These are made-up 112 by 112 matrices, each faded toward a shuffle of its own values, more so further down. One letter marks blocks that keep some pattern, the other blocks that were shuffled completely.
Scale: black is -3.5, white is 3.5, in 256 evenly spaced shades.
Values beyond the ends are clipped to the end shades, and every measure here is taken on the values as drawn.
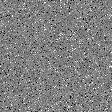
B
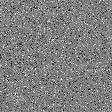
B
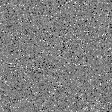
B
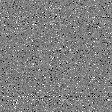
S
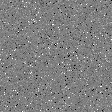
B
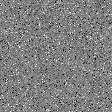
B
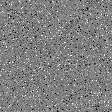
B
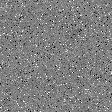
B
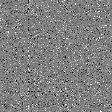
S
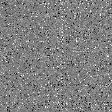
S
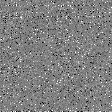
S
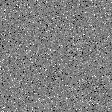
B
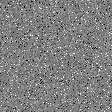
B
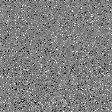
S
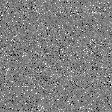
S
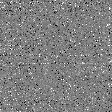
S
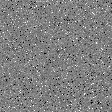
B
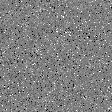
B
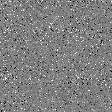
S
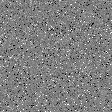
B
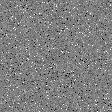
B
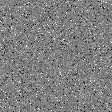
B
